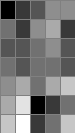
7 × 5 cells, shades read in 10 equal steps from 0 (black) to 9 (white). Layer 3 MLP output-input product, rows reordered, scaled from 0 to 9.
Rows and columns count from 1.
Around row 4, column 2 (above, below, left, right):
3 6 4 4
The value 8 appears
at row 6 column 2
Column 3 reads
3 5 4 4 4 0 2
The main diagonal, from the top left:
0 2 4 4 7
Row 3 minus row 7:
-4 -6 2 1 -4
